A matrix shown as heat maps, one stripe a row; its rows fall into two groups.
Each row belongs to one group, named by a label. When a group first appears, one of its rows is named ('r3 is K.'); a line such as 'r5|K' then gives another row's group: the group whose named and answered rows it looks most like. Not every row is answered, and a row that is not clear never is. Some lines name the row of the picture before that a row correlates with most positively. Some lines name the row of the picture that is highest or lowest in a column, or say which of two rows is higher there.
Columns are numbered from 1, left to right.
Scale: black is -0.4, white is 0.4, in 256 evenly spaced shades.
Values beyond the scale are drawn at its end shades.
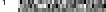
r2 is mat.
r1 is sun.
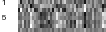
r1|sun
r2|mat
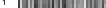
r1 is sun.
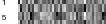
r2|sun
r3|sun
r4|mat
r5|mat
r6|sun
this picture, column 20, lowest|4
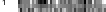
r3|sun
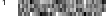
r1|mat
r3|mat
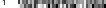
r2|mat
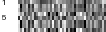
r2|sun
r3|sun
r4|mat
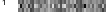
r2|sun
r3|mat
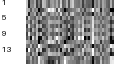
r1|sun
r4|sun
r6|mat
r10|mat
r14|mat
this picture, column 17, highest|3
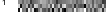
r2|sun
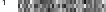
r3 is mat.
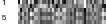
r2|mat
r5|sun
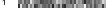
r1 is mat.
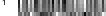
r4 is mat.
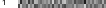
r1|sun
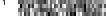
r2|sun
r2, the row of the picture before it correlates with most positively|1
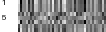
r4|mat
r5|mat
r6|sun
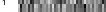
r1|mat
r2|sun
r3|sun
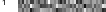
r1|mat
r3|mat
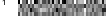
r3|mat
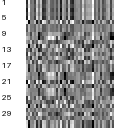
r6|sun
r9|mat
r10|mat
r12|sun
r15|mat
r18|sun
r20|mat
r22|sun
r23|mat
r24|mat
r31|sun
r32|sun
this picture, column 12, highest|10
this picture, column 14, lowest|26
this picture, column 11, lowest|26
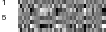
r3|mat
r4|mat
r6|mat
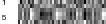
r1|sun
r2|mat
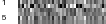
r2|mat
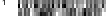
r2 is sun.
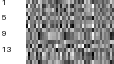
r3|mat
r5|sun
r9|mat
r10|mat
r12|mat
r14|sun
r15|sun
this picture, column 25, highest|12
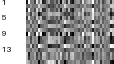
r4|mat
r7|mat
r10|mat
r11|mat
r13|mat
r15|sun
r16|mat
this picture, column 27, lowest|12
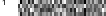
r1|sun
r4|sun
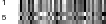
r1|sun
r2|sun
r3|sun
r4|mat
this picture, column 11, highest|4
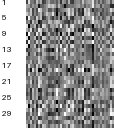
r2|mat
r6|mat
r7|sun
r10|sun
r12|sun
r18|mat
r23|mat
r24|mat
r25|mat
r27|sun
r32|sun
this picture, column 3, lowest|18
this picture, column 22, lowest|18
